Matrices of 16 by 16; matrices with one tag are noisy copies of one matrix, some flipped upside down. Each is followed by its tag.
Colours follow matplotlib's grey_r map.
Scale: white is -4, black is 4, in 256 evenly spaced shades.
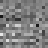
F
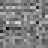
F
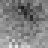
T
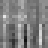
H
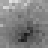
T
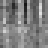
H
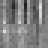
H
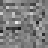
F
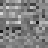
F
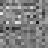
F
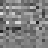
F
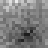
T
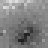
T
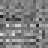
F
